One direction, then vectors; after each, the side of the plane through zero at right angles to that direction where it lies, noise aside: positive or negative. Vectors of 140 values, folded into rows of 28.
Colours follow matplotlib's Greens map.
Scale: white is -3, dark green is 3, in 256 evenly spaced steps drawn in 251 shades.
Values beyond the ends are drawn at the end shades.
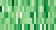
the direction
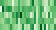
negative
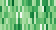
positive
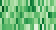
negative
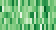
positive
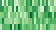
positive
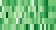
positive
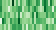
positive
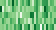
positive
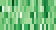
positive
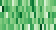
negative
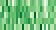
negative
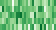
negative
